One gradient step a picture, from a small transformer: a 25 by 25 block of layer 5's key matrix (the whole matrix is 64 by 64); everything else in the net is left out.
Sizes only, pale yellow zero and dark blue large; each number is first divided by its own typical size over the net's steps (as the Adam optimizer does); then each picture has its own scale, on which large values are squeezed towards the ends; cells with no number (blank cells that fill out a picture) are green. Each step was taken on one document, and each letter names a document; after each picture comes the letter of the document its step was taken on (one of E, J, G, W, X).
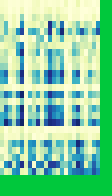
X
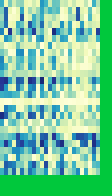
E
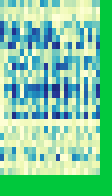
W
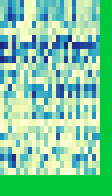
W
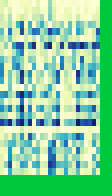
X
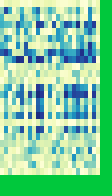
W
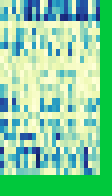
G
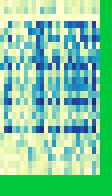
W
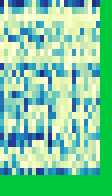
E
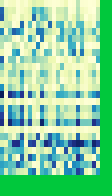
X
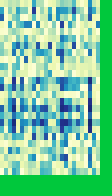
G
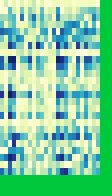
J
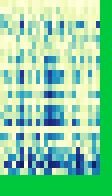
X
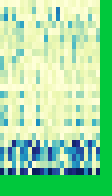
X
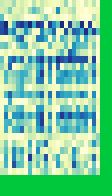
J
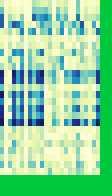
X
